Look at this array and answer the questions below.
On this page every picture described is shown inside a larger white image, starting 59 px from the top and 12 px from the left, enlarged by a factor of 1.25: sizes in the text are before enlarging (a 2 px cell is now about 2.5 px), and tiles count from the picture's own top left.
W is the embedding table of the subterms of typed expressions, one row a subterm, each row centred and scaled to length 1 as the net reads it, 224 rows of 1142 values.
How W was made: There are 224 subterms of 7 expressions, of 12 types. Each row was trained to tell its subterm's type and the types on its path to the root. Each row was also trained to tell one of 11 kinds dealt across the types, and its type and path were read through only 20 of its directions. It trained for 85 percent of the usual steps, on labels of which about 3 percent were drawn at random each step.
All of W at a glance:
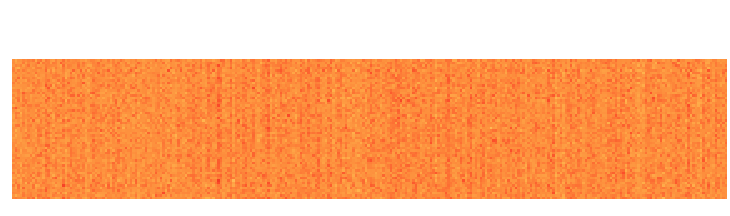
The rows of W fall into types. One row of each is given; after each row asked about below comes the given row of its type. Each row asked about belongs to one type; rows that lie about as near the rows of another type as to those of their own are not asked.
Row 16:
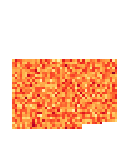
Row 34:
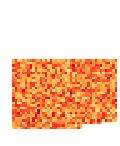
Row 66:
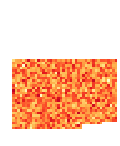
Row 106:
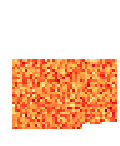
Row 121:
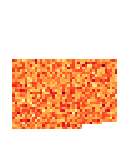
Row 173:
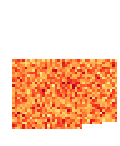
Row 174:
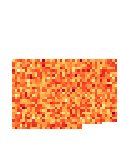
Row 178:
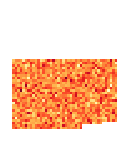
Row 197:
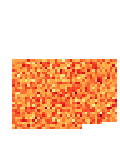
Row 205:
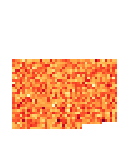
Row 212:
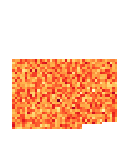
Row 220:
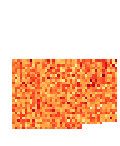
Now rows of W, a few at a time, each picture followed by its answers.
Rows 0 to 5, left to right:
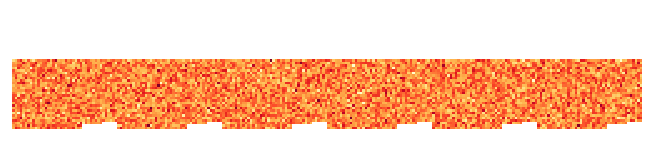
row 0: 220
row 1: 205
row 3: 173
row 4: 205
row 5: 34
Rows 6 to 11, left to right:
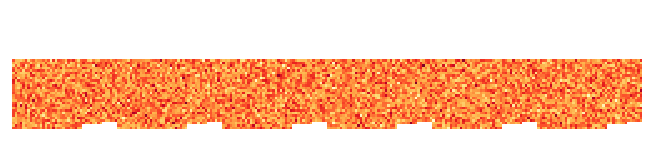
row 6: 106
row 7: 178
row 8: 197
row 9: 197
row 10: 212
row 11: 174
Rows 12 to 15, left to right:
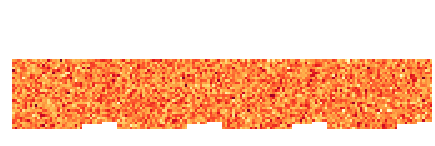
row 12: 205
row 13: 178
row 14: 173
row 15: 220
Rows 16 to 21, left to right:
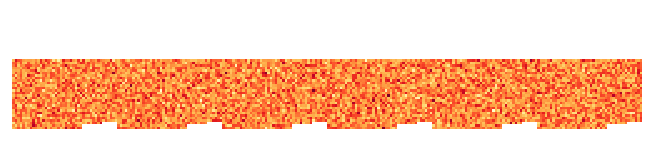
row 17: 106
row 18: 106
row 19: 34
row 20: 220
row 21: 205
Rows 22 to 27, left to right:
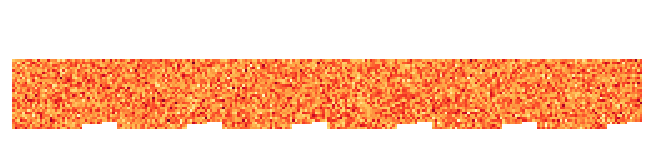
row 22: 197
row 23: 178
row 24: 16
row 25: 205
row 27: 205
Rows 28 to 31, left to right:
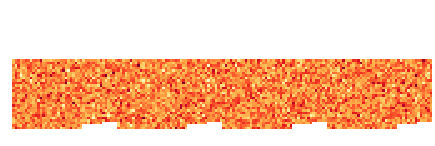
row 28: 34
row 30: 212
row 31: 212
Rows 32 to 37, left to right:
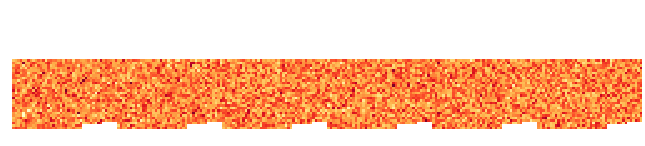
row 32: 66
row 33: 197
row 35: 174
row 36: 205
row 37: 212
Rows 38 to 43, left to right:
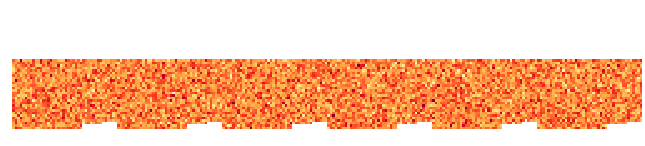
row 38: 16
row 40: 174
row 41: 178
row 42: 178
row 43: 121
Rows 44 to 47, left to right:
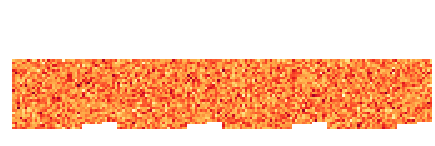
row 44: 66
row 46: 212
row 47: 121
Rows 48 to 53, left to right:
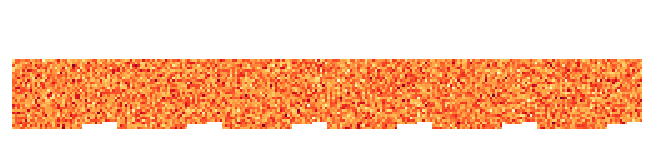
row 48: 174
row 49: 106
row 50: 174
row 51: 220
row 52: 121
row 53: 220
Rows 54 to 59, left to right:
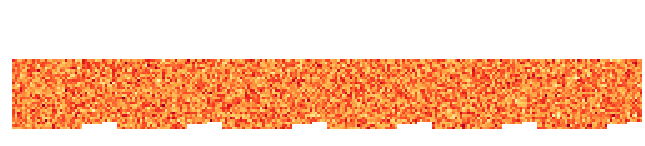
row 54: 34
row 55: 178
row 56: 212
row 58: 212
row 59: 212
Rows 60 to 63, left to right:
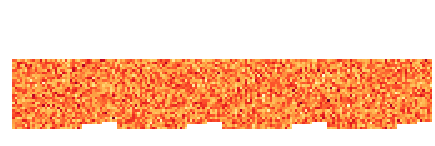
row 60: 34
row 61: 121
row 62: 66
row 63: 197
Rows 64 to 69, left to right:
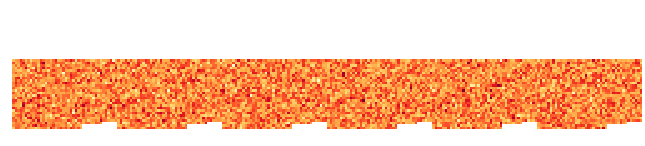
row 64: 16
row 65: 212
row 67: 212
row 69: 121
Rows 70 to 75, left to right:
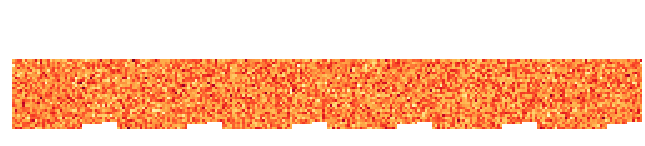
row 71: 220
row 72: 34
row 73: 34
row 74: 205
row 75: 197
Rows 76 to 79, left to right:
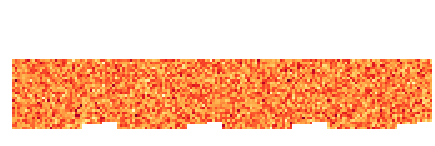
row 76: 34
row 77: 174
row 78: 212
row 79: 16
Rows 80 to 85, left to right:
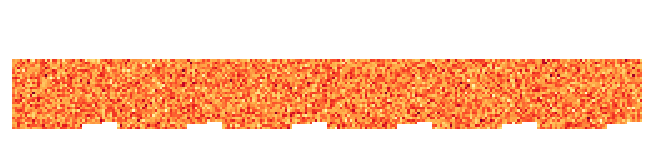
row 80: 212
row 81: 16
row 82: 205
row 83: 174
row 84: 178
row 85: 178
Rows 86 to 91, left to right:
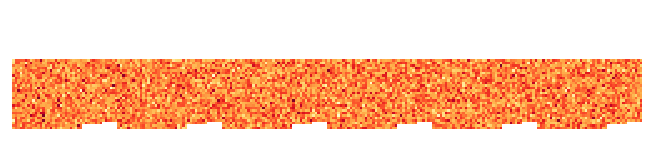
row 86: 174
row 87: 121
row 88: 212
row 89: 34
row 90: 197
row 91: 106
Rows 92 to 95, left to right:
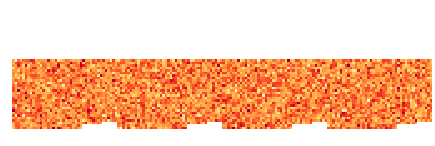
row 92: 197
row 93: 197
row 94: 173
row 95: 106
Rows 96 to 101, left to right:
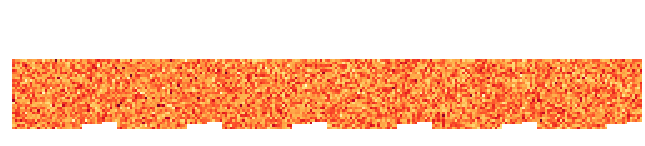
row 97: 205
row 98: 174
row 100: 205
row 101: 121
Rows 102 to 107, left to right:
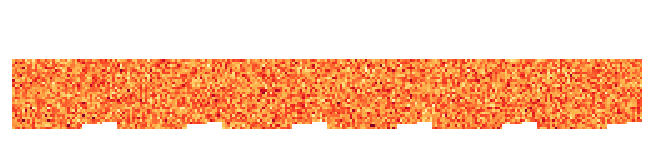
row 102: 34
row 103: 178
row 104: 212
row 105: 220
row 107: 197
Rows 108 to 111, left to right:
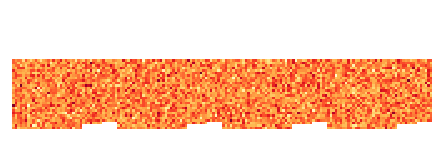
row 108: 220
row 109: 106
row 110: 34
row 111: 34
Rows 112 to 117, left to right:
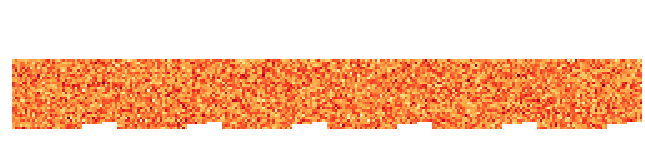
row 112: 121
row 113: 178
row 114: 205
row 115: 174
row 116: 205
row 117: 178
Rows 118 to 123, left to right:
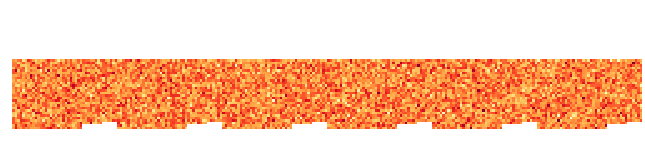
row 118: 220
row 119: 220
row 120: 205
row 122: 197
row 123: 16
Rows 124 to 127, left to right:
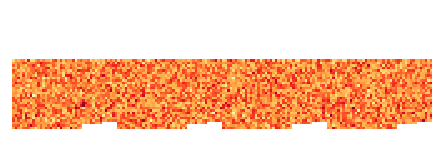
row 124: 34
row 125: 205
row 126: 66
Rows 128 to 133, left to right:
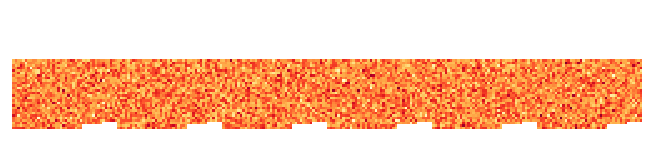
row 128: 121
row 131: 106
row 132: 205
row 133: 173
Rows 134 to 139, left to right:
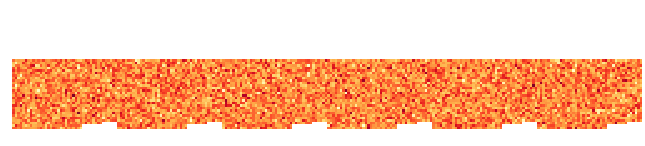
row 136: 174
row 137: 205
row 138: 173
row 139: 34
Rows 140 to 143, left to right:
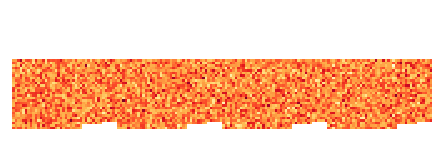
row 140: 66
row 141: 121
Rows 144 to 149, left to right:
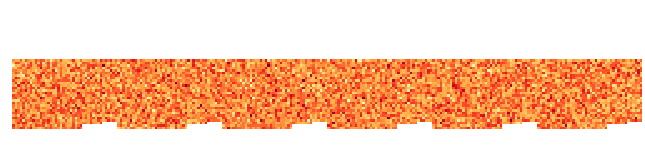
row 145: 174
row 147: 16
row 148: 220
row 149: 197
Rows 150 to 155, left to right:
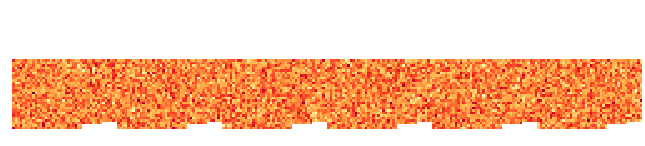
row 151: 16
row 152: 220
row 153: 34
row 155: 16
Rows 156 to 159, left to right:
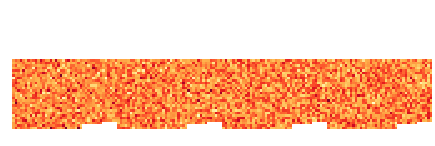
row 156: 174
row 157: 66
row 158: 34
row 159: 212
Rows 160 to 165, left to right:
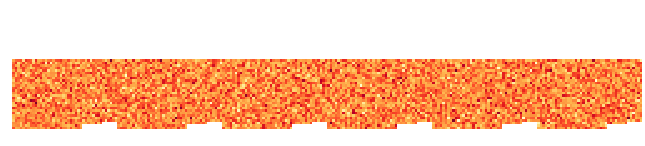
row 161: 66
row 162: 173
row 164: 16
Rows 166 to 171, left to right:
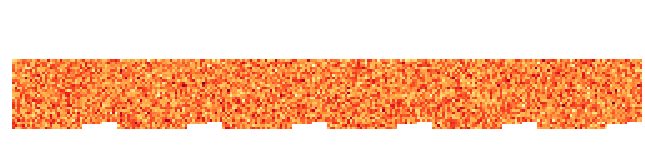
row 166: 197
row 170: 212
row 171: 174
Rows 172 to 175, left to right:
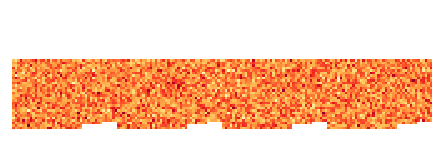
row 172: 106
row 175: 212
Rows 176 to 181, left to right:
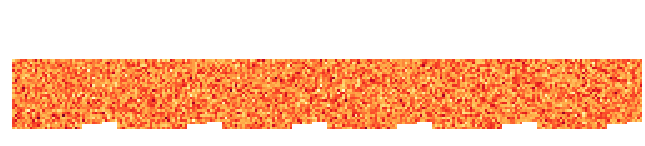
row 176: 16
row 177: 16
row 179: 66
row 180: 220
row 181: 212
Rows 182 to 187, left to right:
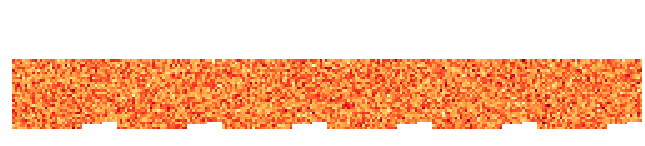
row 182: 220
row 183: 121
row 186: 173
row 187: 220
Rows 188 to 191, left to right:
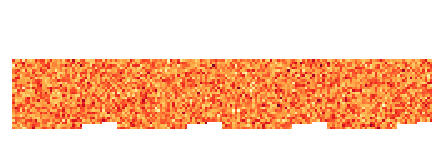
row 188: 212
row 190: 106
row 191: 205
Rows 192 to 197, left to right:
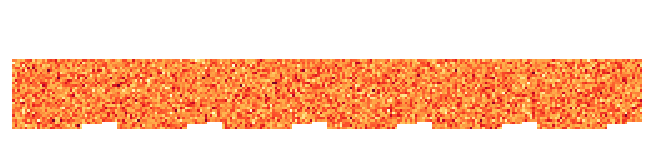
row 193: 106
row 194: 16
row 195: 173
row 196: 106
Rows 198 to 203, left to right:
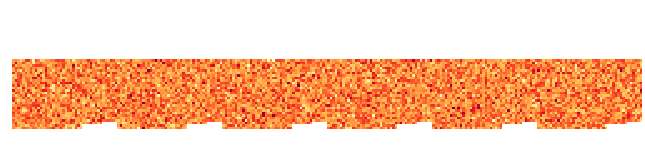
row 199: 178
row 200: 16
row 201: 66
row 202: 174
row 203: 121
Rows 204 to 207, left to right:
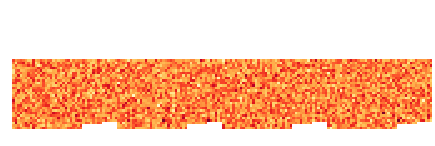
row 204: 16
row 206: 212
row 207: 34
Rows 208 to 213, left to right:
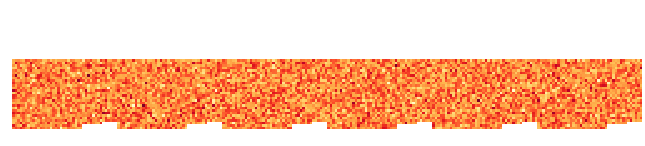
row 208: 34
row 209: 205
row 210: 197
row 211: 106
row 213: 16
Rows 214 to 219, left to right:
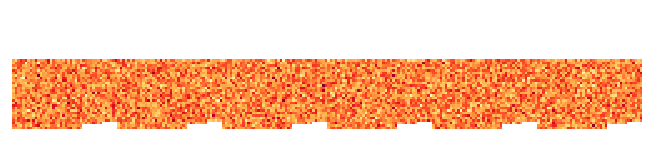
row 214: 220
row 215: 205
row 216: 220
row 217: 121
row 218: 220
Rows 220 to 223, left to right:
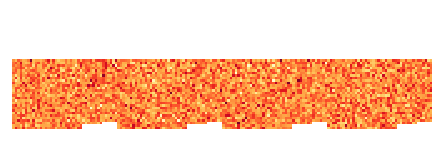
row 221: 174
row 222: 197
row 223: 178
